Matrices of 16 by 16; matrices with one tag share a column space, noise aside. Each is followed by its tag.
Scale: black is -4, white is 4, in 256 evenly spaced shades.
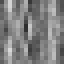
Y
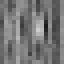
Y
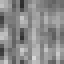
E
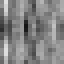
Y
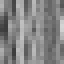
Y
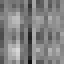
E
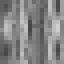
Y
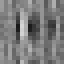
Y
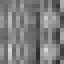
E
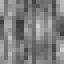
Y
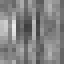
Y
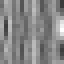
Y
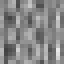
E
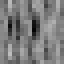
Y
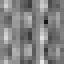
E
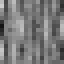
Y
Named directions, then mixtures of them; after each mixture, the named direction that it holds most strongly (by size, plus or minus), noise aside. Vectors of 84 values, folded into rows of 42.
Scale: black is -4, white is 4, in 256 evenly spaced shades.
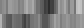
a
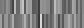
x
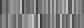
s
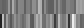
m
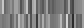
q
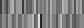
s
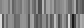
m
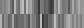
x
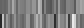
m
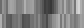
a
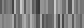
x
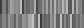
s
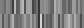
x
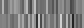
q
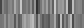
s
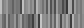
s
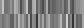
q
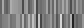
s
